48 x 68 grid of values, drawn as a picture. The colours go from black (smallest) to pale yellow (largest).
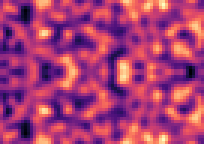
Lone odd cells: none. Mirror symmetry: top to bottom. Odd rows or columns: none. Grain: blotchy.
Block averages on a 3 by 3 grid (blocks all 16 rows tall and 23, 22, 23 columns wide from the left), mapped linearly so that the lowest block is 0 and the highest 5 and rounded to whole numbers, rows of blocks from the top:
115 / 032 / 115
